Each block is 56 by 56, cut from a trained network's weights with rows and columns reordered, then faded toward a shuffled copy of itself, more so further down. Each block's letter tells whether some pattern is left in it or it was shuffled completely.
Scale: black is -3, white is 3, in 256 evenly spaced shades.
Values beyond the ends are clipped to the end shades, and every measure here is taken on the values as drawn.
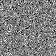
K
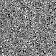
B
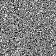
K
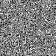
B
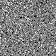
K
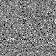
B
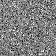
K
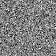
K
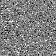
B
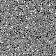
K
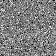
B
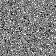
K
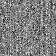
B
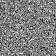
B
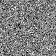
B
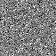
K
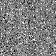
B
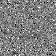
B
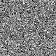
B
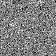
K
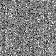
B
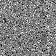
K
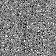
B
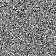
K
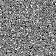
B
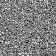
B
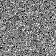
K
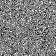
K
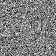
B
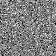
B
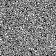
K
